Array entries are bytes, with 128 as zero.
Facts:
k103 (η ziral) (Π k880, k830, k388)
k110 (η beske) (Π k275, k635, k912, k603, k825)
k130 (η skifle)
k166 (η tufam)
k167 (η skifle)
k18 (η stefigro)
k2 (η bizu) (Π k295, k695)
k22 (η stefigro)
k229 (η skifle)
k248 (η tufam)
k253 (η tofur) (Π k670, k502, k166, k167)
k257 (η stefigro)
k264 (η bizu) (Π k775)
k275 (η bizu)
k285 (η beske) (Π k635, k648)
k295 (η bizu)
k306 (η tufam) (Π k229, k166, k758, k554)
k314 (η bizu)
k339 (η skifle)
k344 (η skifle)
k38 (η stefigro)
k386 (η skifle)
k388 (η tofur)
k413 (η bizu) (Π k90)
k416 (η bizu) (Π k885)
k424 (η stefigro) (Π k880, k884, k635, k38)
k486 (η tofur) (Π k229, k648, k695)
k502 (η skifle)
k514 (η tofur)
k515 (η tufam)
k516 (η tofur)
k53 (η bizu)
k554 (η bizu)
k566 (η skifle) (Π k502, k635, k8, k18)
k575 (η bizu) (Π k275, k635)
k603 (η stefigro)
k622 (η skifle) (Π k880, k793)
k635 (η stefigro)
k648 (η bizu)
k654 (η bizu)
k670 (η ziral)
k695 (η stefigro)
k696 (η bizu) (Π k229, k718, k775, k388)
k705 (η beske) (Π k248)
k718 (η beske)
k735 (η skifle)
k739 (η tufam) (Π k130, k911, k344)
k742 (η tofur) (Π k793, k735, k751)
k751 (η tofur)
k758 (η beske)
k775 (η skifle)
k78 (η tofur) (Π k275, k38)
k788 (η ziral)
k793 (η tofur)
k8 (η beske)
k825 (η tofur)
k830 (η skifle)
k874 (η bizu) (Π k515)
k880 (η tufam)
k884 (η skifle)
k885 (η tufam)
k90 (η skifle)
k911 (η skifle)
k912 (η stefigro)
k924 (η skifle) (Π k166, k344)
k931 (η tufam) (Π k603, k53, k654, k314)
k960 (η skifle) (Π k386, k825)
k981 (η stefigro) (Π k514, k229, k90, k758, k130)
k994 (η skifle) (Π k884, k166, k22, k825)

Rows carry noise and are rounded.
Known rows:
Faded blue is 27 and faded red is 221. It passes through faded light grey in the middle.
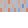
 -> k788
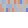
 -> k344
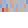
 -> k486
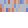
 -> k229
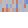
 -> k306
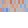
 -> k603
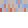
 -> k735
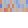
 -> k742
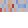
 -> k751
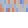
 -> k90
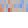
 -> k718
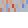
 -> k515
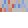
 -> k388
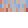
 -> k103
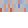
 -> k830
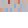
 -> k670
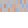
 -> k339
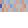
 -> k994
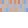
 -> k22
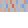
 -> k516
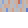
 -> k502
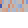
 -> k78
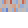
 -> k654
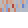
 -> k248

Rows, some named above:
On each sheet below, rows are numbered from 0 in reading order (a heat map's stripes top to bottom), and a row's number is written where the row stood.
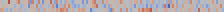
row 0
k670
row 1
k575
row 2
k742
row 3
k825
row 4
k788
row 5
k696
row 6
k960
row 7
k924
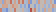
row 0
k603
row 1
k253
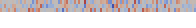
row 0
k339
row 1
k388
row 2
k275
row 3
k424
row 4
k110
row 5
k306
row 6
k648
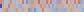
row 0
k78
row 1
k603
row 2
k912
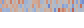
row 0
k912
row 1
k8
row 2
k306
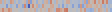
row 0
k2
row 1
k960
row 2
k264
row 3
k912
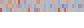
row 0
k38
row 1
k295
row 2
k413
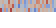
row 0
k880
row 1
k635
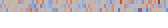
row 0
k386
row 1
k514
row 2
k257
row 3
k285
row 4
k166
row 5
k635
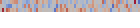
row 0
k981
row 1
k758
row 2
k622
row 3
k884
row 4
k931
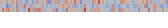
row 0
k739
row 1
k775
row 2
k38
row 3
k695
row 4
k554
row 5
k705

